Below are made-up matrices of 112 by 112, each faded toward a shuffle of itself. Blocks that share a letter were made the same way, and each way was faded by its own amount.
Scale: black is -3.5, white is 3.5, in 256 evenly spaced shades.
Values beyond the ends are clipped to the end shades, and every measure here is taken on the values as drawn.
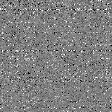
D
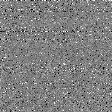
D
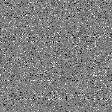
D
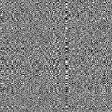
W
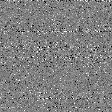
D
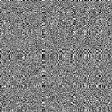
W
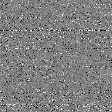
D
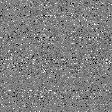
D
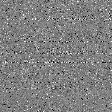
D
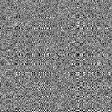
W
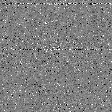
D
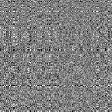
W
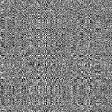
W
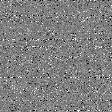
D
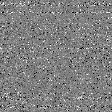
D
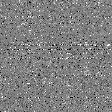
D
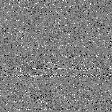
D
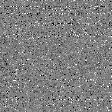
D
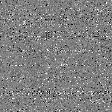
D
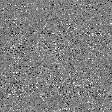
D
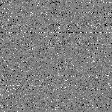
D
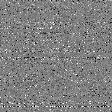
D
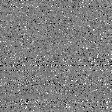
D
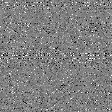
D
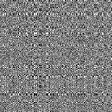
W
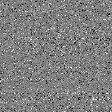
D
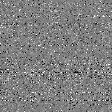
D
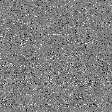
D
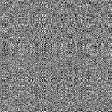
W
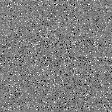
D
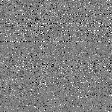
D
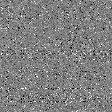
D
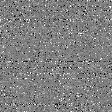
D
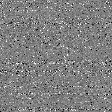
D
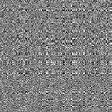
W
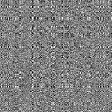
W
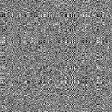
W
